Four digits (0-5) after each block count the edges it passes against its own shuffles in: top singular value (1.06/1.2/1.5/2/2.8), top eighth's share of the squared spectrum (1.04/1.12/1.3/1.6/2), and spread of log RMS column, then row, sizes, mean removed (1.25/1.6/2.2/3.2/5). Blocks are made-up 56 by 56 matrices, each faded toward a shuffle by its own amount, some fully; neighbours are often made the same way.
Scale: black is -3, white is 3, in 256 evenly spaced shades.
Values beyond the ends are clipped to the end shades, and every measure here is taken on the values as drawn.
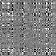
4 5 4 3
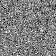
0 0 0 0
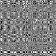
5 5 3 3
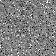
2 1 0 0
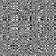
4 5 3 3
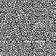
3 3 1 1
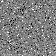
1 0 0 0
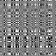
5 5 4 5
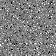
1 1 0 0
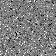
0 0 0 0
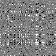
4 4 2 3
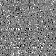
3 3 1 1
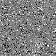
3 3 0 1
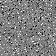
1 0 0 0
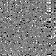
4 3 2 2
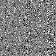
1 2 3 0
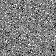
0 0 0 0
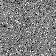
0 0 0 0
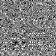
3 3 1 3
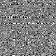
3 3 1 2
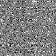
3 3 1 2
